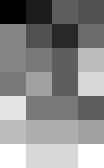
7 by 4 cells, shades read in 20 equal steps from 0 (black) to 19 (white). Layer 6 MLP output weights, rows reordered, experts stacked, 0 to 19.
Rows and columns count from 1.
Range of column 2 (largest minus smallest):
14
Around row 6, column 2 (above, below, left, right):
9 16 14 13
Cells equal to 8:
1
